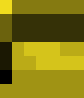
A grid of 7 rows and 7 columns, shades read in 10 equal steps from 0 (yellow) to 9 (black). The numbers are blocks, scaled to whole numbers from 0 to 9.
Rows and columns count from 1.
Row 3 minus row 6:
-4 4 4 4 4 4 4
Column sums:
38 28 27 26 26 27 27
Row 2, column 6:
7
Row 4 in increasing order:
1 1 1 2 2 2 8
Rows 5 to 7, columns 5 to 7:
1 1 1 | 3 3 3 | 3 3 3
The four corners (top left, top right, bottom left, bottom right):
0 4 3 3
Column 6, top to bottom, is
4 7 7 2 1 3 3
